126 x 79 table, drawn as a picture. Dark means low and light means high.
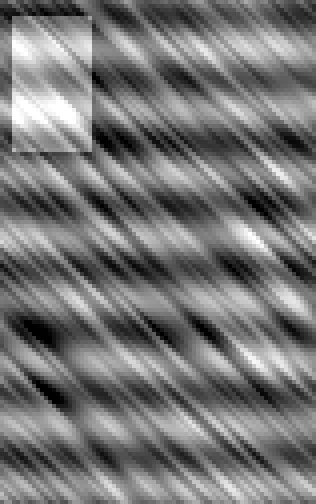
Horizontal stripes repeat 8 times down the table. There is no overall slope. The top left is the ninth with the highest average. An odd patch, higher than its surroundings, sits in the top left.
